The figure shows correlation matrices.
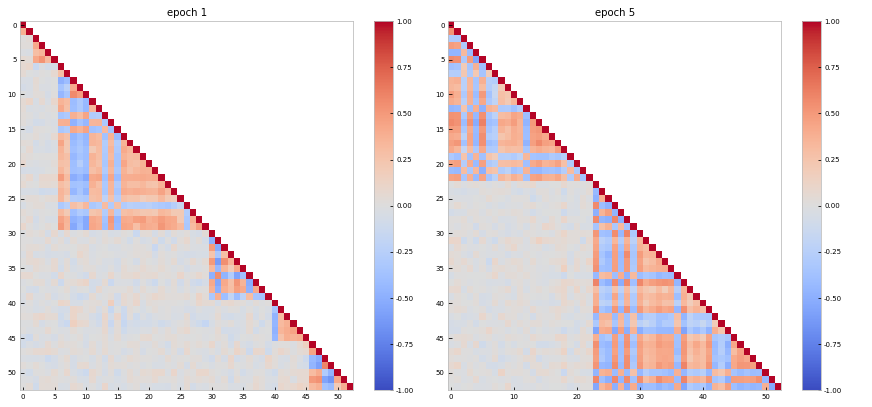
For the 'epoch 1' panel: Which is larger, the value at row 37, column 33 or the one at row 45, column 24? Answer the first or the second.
the first
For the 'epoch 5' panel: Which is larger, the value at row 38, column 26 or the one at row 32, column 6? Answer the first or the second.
the first
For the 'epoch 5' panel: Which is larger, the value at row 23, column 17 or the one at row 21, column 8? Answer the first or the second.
the first
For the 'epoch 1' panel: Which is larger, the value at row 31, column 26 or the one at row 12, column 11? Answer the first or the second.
the second
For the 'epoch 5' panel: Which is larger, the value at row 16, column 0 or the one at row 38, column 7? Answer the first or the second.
the first
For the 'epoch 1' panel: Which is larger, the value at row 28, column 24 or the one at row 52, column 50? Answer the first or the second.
the first
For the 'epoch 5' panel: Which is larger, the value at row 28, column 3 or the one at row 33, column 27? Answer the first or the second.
the first
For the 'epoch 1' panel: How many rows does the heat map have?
53
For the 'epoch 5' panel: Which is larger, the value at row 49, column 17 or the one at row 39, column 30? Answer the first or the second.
the second
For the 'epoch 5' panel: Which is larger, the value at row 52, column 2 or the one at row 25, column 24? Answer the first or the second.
the second
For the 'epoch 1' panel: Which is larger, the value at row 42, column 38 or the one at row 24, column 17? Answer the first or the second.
the second
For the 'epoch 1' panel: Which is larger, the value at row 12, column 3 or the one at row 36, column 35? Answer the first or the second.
the first
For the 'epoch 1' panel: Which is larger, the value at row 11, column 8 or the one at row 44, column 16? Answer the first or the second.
the second
